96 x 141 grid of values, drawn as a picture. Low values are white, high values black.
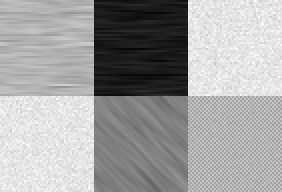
It is made of 2 by 3 panels. Panel 1,1: low, streaked across, faint in contrast. Panel 1,2: very high, streaked across, faint in contrast. Panel 1,3: very low, fine-grained, faint in contrast. Panel 2,1: very low, fine-grained, faint in contrast. Panel 2,2: middling, slanting down to the right, faint in contrast. Panel 2,3: low, checkered.
